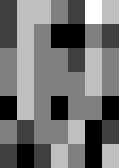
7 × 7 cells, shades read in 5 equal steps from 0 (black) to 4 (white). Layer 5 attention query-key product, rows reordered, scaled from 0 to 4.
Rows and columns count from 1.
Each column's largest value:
2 3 3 3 3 4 3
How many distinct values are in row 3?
3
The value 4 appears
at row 1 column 6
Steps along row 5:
up down down up same down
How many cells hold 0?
8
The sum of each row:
17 9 15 16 9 11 10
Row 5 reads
0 3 2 0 2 2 0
